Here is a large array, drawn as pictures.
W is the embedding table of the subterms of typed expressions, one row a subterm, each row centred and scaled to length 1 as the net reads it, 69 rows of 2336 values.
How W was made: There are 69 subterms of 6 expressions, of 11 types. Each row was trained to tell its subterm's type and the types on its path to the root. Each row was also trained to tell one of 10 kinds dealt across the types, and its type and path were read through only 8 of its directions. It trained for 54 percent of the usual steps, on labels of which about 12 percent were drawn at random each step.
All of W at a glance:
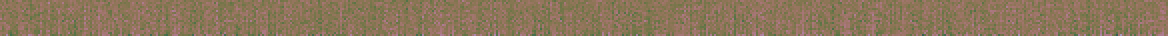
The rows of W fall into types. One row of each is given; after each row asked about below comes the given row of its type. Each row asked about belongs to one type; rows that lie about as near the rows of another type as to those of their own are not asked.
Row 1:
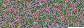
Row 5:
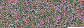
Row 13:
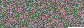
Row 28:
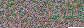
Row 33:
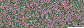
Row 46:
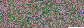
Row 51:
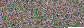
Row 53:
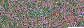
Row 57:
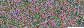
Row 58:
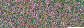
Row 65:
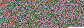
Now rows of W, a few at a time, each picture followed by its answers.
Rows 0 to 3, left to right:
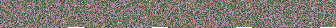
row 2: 13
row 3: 51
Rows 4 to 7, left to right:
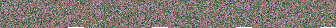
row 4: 33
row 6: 5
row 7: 13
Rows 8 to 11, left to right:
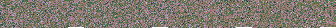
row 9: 13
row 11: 58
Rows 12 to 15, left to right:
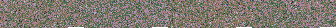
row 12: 58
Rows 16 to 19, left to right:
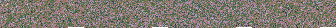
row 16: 65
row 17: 1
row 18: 13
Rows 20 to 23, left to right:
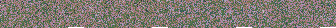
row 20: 46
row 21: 5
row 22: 46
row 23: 57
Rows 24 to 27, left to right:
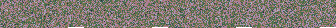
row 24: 33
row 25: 51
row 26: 51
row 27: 5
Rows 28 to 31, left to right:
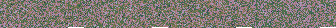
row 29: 1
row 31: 57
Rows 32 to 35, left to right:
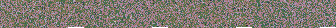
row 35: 53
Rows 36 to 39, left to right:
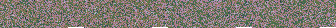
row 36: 57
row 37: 13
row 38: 57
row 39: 5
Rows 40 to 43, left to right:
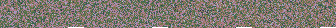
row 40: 33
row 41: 28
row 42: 53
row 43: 28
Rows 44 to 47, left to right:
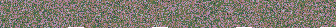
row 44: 46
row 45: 57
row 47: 58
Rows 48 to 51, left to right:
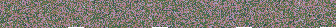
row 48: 46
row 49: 58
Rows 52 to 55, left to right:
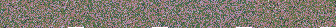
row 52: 33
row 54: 65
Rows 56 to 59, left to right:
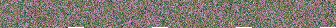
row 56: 33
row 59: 51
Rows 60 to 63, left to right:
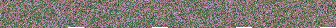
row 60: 65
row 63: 1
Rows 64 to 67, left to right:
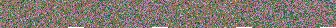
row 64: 65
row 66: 65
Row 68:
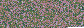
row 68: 53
